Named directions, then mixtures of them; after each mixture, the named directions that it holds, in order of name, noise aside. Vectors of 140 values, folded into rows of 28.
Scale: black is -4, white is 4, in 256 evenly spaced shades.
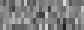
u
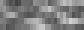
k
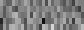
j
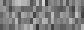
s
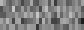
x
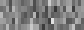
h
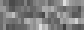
k, u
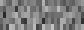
j, x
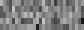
s, x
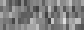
h, k, u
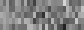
h, u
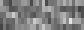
j, k, s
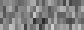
j, k, s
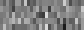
u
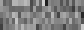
j, s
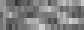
k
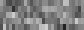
j, k, u
